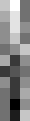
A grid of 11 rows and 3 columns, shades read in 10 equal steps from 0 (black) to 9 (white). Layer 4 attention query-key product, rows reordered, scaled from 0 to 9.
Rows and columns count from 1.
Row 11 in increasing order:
1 4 7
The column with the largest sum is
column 3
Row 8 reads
5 2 5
